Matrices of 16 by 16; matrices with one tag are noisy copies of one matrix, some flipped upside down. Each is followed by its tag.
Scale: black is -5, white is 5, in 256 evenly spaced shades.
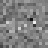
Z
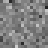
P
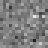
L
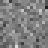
P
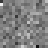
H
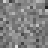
P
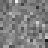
P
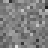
P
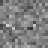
Z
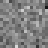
P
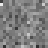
H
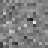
Z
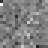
H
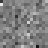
H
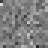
H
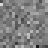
H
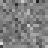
H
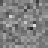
Z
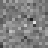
Z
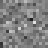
Z
